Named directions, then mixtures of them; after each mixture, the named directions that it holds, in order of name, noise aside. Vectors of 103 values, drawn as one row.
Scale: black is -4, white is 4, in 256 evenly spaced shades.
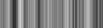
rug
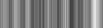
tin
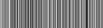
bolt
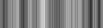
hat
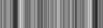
hat, rug, tin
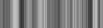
hat, rug, tin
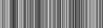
bolt, rug, tin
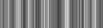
hat, rug, tin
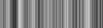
rug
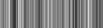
bolt, rug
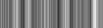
hat, tin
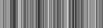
bolt, rug, tin
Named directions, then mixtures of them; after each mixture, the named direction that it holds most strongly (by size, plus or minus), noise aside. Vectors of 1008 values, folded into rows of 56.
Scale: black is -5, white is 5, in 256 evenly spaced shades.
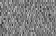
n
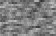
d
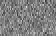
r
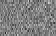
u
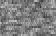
d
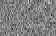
u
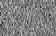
n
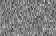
r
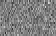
u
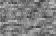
d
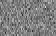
u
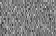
n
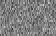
r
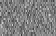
n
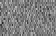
n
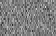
n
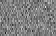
u
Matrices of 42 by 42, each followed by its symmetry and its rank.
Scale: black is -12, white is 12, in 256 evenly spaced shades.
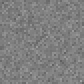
symmetric, full rank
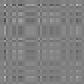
symmetric, rank one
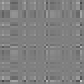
symmetric, rank one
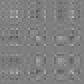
symmetric, rank three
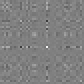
symmetric, rank three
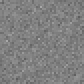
symmetric, full rank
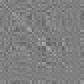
symmetric, rank five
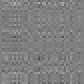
neither, rank three
